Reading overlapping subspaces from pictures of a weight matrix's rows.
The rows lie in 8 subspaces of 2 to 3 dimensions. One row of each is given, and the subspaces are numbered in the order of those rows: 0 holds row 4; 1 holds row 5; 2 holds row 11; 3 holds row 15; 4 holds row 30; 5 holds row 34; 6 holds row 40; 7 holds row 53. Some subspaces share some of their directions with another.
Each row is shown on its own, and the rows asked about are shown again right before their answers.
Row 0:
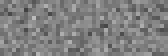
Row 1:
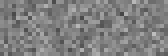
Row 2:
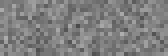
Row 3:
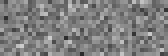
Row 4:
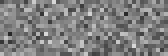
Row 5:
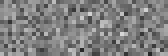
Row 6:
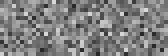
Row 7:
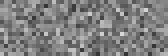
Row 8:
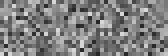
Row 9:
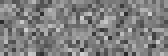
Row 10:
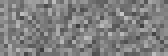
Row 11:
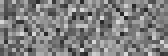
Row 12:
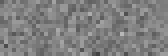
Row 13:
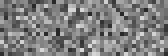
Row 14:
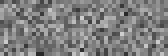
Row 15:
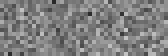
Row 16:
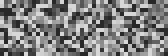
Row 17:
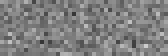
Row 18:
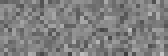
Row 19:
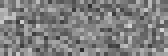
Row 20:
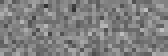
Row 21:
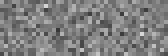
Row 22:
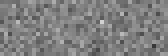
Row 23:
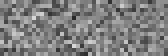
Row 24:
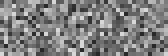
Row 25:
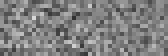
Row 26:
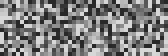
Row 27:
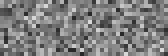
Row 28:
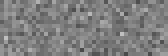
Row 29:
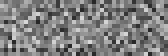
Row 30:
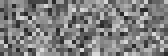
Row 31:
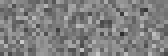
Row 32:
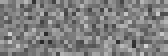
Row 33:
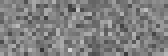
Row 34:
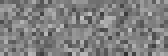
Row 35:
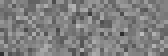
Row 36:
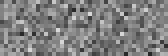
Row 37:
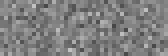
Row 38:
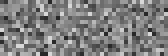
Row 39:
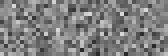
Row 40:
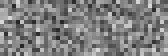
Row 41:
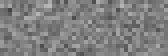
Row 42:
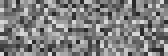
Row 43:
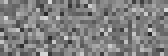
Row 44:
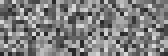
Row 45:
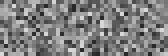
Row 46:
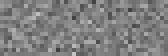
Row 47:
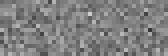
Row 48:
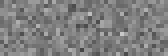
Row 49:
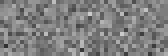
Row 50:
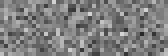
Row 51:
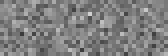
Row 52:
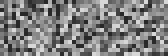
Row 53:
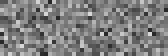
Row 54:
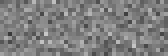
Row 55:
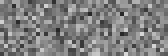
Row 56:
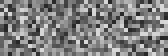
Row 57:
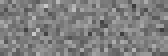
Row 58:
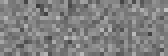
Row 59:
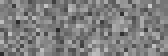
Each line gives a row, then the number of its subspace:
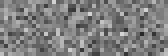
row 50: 5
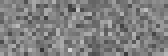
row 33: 5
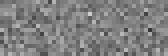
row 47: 7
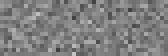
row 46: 1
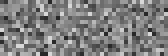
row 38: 7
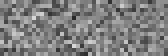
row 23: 1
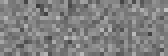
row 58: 7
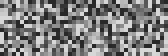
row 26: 6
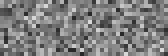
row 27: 1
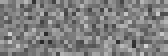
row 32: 0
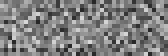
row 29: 1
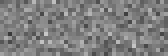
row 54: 0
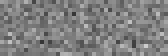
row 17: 0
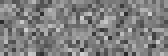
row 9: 5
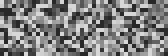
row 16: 1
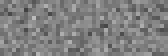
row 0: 3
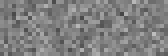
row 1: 4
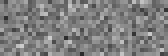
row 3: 7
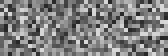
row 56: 3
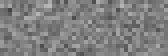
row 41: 1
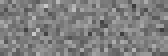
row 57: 3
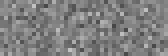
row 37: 0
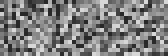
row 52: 4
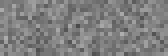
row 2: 4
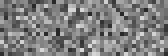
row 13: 5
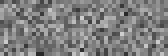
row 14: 5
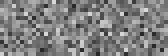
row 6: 2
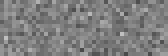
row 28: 2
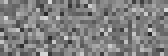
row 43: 7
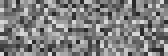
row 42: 2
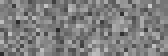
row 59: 6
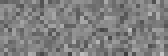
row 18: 5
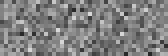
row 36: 2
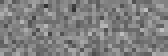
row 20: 3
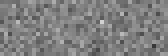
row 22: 6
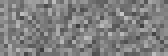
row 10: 4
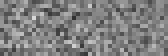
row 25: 1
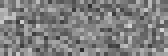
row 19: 6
